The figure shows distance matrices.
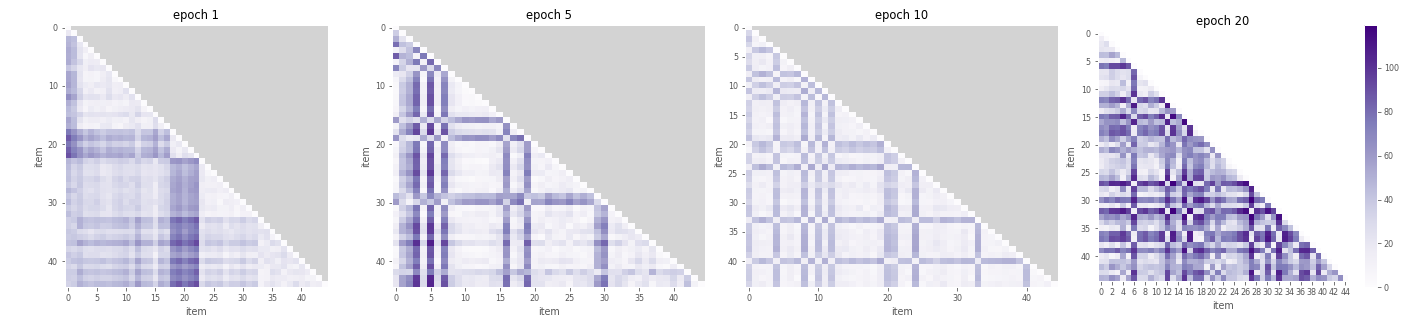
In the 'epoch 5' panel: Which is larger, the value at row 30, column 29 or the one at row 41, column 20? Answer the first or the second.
the first
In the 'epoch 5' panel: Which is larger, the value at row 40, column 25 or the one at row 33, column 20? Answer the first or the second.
the first
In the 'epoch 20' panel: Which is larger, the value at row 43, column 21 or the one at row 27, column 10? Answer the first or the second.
the second
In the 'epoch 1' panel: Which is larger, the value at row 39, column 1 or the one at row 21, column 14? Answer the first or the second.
the second
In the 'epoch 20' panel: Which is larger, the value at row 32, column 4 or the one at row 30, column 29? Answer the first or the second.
the first
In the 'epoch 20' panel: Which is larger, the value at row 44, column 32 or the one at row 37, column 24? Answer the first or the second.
the first
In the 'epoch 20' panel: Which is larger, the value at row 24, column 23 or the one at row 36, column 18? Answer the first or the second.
the second
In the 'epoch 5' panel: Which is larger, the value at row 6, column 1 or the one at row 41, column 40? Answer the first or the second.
the first
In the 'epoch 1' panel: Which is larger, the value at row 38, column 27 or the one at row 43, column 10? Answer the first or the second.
the second
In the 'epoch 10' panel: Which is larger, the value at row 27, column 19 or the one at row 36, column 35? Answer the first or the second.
the first
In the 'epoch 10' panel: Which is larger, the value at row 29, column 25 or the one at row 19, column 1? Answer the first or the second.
the second
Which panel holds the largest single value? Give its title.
epoch 20
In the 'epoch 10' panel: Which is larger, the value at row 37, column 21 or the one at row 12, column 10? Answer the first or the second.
the first
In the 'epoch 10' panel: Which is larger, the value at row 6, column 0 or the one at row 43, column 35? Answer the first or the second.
the first
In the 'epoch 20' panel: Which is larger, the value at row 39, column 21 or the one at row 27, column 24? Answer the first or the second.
the second
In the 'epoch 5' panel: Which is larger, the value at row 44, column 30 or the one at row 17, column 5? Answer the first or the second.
the second
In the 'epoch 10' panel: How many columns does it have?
45
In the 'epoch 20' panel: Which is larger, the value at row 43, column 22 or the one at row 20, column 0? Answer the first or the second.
the first
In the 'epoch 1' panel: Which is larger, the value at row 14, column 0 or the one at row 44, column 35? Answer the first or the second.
the first
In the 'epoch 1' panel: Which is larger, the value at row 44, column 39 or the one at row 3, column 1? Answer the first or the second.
the second
